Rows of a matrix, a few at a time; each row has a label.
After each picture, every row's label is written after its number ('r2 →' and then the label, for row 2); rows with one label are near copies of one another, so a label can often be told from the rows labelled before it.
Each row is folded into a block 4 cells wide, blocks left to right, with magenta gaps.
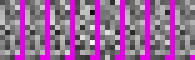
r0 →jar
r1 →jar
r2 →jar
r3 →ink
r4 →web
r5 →jar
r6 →ink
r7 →jar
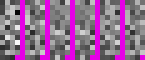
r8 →ink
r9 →jar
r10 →web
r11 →web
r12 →ink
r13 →jar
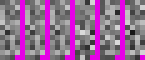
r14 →jar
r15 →jar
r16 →jar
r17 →web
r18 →ink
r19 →jar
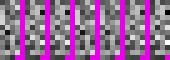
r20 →jar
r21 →ink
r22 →ink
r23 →jar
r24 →jar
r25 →ink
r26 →ink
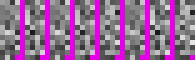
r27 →web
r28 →jar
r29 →web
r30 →jar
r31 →ink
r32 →web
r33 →jar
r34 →ink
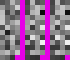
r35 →jar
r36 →ink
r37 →ink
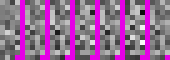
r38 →web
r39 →jar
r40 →jar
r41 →ink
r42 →jar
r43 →ink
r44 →jar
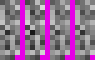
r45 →jar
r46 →jar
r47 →jar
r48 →jar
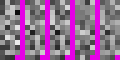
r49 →ink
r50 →jar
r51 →jar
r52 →web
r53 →jar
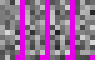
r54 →web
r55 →jar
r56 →jar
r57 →ink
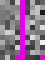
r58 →web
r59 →ink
